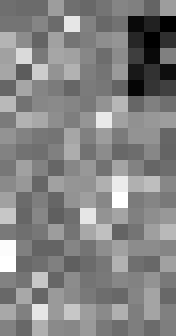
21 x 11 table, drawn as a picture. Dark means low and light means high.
The top right is the ninth with the lowest average. Neither half mirrors the other. Overall the values sit about 50% of the way up the scale. An odd patch, lower than its surroundings, sits in the top right. The distribution is heavy-tailed on both sides.
